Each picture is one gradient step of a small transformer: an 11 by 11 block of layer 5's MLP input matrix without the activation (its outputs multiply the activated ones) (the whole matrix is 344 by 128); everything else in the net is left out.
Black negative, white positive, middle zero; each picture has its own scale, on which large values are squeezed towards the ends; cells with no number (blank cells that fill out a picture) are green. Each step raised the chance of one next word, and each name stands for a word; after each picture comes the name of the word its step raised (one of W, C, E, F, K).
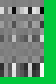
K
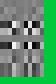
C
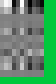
C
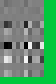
C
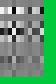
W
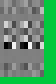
W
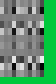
C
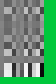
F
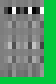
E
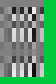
K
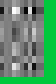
E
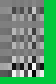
F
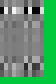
E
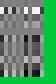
K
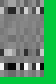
F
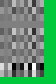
F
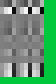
F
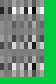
E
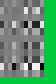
C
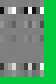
E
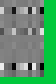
F
